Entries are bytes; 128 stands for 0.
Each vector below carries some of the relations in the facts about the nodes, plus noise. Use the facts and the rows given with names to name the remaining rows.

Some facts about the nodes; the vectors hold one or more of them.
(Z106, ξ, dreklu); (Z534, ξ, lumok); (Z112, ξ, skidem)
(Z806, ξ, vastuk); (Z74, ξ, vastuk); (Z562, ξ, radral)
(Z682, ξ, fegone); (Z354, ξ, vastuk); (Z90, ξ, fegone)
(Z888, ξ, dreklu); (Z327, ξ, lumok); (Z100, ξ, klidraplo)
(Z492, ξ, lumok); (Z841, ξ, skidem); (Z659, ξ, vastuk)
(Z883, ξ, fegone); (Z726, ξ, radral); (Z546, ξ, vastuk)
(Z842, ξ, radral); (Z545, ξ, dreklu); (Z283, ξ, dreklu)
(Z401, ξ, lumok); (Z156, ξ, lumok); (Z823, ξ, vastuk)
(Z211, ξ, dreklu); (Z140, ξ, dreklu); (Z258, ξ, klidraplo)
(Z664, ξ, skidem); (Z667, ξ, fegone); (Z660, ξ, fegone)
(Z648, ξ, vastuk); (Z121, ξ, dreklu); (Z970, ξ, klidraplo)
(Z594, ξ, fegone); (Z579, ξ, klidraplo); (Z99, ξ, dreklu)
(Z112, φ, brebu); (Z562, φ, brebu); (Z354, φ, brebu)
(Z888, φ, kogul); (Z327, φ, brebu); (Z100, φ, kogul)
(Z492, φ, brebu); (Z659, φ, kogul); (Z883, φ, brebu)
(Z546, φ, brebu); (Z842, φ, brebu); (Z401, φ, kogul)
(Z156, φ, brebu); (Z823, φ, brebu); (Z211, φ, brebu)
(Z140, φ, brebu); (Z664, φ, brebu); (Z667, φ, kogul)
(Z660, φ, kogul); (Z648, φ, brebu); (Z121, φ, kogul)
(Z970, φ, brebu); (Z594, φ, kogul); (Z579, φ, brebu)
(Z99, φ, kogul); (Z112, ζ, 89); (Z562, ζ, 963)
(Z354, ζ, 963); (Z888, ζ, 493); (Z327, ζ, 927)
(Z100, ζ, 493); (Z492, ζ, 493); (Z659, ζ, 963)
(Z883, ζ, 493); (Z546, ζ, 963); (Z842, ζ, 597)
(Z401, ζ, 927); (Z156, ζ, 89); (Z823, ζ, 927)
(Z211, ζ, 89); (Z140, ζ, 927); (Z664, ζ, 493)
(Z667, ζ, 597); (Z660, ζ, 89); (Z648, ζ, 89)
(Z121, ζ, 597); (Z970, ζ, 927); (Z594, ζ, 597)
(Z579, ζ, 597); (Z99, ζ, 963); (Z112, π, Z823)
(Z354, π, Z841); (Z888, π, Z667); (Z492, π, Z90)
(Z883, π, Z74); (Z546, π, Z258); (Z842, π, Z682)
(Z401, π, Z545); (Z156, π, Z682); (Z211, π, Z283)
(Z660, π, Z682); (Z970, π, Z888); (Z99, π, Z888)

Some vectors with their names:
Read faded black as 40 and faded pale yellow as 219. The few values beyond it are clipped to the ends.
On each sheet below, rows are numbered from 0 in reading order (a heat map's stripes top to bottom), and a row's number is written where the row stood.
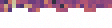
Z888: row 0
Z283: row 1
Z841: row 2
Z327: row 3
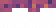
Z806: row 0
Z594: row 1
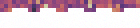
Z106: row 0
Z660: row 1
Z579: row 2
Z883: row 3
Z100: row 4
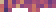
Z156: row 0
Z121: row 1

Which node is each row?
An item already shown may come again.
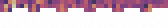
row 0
Z888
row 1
Z667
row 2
Z121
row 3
Z401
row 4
Z562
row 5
Z545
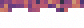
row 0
Z100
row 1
Z354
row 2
Z211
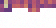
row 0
Z883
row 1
Z659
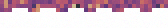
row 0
Z546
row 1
Z545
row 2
Z842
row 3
Z99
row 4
Z726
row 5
Z258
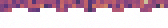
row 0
Z726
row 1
Z970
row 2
Z594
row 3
Z112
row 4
Z534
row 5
Z74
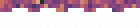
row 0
Z258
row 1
Z682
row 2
Z100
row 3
Z648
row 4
Z90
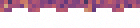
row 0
Z492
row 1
Z140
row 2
Z823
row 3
Z664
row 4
Z534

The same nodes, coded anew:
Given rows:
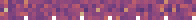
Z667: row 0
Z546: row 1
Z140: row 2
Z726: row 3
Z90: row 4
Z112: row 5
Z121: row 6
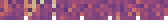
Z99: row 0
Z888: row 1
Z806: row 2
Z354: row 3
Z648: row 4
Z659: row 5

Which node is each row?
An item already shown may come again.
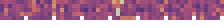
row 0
Z579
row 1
Z99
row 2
Z594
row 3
Z841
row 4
Z842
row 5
Z112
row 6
Z823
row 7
Z648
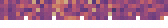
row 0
Z883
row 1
Z970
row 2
Z682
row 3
Z970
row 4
Z492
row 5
Z562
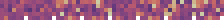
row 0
Z90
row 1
Z534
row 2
Z156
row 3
Z211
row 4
Z823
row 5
Z283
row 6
Z888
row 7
Z156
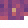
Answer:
Z258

